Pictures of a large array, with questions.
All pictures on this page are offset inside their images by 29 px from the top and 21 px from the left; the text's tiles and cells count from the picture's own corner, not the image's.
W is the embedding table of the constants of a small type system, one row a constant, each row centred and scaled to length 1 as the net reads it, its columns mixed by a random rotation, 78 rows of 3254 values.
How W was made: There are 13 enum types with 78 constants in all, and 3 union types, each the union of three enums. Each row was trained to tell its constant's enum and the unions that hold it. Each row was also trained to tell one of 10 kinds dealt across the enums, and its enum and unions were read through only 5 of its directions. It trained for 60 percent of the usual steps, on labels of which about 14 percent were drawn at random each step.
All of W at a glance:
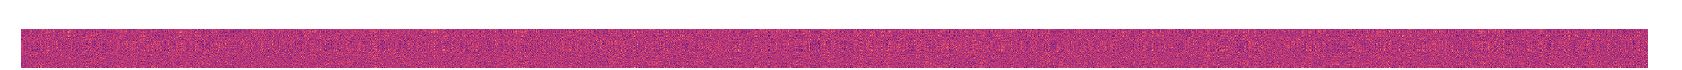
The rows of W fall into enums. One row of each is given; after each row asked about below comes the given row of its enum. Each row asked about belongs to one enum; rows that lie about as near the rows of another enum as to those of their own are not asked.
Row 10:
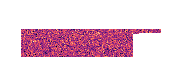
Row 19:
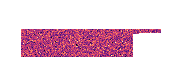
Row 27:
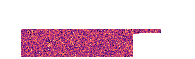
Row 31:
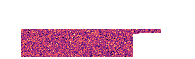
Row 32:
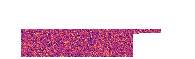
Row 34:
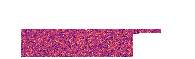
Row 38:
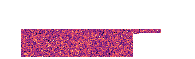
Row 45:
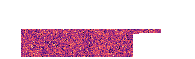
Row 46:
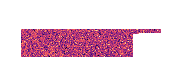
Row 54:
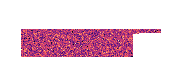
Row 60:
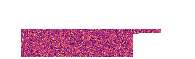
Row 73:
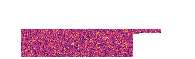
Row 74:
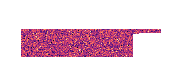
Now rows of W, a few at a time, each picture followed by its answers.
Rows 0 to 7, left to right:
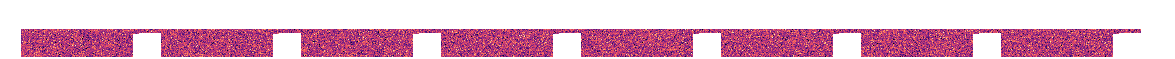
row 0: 45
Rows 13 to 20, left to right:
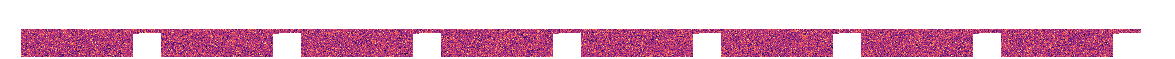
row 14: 19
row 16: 38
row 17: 32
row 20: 32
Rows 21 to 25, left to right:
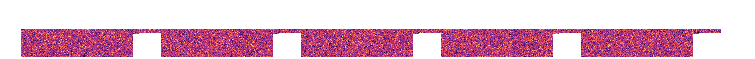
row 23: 10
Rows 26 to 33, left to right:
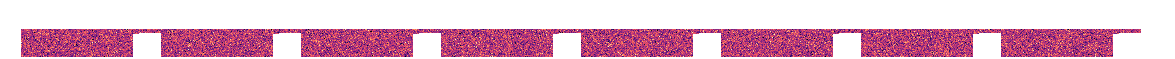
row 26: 54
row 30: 38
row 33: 38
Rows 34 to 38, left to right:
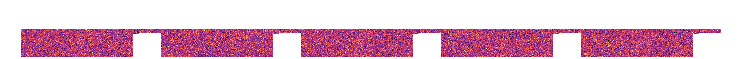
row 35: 73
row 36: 38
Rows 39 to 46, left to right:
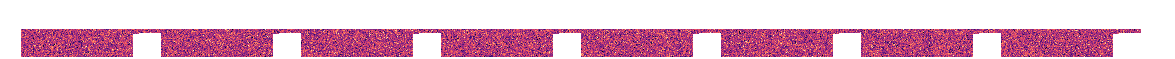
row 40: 34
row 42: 45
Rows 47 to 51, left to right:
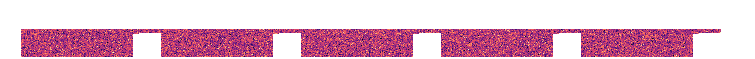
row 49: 45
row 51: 60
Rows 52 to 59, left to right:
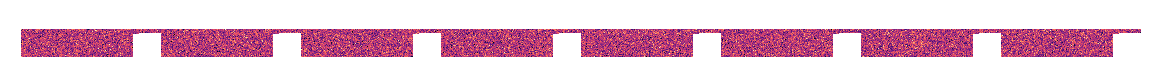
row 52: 46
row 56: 45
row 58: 10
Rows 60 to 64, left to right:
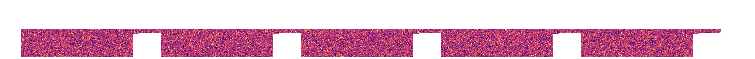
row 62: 32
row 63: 34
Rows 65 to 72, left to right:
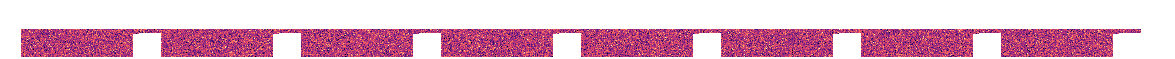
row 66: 54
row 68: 54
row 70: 32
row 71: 60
